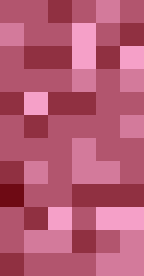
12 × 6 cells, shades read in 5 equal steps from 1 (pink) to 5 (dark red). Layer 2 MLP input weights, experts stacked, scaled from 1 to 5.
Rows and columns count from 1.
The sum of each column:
40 35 36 32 33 30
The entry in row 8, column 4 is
2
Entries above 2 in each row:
5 4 4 4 5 5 5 3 6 3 3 4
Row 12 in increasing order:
2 2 3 3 3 4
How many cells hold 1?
7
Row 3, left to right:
3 4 4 1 4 1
